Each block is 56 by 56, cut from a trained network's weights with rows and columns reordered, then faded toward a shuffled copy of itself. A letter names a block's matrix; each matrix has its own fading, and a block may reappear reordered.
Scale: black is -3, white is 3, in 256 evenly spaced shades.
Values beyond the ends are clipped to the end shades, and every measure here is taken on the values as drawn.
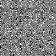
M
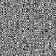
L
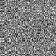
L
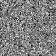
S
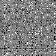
M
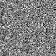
S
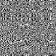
L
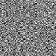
L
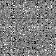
M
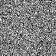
S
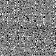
M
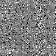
M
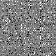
M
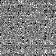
M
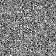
S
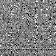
M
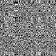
L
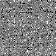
M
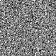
S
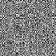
L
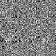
L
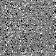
M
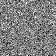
S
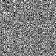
L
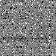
M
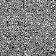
M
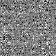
M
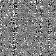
M
